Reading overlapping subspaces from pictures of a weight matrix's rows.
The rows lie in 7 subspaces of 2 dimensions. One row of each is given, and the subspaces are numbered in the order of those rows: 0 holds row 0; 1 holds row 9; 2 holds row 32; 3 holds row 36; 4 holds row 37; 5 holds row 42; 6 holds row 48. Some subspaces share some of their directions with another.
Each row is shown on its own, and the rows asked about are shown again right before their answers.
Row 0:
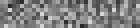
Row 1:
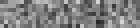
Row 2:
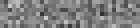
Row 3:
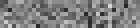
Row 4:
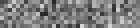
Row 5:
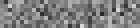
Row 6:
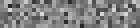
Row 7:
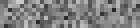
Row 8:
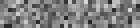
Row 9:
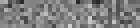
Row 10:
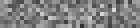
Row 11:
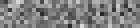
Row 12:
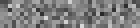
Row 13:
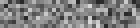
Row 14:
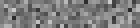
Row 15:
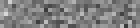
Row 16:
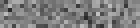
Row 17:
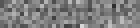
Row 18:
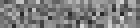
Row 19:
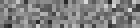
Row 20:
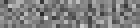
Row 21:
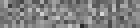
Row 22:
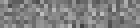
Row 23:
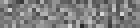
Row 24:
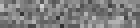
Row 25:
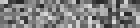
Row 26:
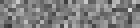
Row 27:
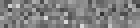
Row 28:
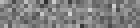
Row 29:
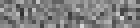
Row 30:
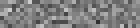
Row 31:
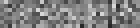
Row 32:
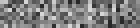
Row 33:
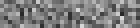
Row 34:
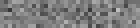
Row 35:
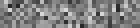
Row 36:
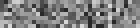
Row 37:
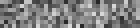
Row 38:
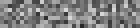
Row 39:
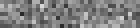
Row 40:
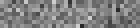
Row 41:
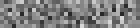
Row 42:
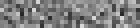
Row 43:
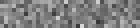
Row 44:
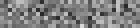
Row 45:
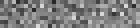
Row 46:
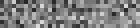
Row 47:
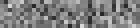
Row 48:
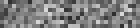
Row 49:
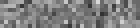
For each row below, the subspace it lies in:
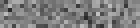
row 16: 3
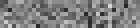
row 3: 3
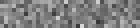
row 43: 4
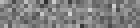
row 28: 2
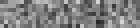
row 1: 4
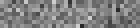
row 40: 2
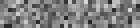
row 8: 0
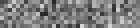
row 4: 2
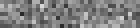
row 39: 3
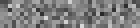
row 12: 1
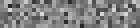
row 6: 1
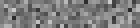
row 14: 0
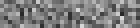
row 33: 5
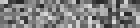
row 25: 1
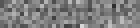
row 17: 2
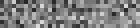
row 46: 2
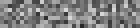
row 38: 6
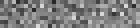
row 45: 2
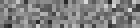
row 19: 0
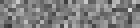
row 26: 0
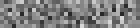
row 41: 5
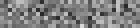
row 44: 4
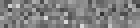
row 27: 1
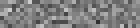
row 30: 6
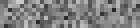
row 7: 0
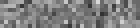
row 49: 4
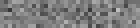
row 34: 3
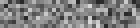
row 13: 1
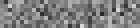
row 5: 6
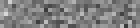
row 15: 6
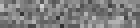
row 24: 3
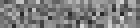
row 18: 5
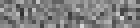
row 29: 5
